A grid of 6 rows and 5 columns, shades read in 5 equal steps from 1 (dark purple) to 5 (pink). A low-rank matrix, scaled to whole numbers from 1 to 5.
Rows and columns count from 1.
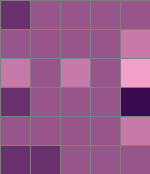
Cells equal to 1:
1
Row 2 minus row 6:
1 1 0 0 1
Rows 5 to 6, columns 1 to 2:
3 3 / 2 2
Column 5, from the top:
3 4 5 1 4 3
